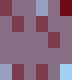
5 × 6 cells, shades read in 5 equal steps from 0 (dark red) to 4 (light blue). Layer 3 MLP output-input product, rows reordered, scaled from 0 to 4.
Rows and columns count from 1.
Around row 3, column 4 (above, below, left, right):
1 2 2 1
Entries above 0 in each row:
5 6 6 6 6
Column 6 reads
0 2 2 2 4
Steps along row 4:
same same same same same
